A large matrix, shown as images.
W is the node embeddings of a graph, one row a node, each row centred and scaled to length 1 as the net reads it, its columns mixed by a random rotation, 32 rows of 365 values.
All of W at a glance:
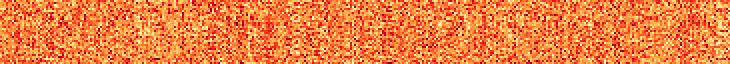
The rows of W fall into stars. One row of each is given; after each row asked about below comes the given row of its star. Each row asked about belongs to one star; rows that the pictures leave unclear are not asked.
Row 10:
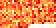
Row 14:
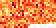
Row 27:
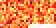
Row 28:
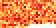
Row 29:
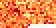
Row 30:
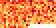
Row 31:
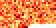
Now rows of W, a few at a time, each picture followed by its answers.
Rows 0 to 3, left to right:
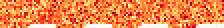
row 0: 10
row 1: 28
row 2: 30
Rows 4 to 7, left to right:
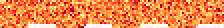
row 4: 28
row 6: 30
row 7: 10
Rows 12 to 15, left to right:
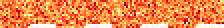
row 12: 29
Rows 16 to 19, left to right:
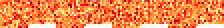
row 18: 28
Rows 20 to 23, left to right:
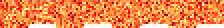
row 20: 10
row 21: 30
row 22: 14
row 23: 27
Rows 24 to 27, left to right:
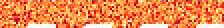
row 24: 28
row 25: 10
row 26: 14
